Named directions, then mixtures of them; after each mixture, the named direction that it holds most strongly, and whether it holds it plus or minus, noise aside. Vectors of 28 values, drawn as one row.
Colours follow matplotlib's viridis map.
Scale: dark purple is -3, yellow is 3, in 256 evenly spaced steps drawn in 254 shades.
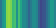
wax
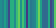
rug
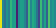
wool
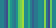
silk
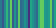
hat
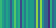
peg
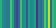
peg, minus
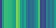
wax, plus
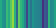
wax, plus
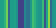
silk, minus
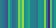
silk, plus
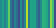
rug, minus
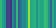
wax, minus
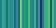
peg, minus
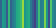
silk, plus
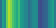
wax, plus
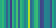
hat, minus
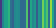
rug, minus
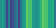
wax, minus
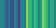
wax, minus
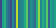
wool, minus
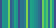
rug, minus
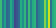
peg, minus
